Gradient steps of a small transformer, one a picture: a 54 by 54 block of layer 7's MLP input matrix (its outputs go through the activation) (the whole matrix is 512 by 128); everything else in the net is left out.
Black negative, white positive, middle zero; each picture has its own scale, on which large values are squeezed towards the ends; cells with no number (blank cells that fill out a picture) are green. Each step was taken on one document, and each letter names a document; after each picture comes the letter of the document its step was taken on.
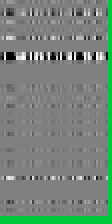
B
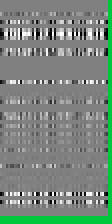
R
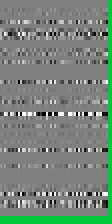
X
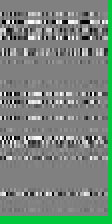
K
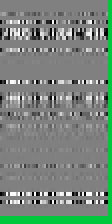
R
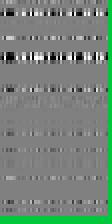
B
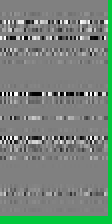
K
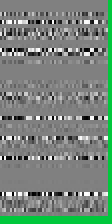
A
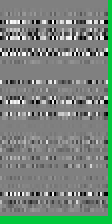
R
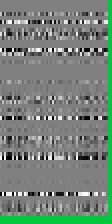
A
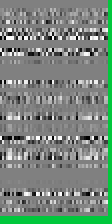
A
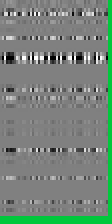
B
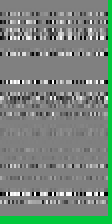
R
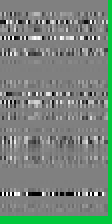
K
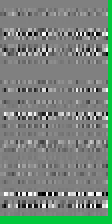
X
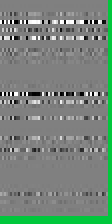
K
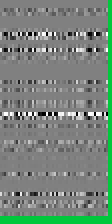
X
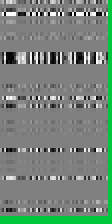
B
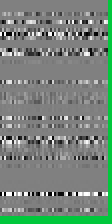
A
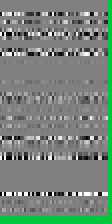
A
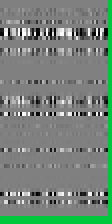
R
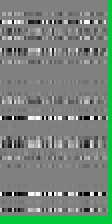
A
